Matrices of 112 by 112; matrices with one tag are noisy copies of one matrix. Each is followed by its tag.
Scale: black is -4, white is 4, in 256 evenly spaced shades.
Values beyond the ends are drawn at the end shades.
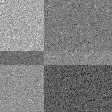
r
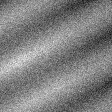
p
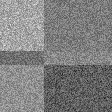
r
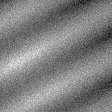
p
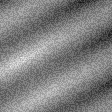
p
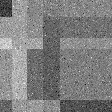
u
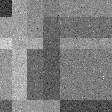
u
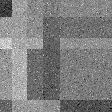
u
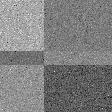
r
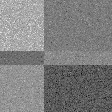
r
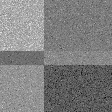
r
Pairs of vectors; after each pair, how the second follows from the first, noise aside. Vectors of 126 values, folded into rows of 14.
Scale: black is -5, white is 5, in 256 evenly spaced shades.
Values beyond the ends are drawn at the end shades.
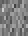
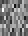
scaled up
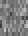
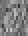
shuffled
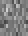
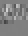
partly zeroed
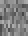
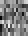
scaled up
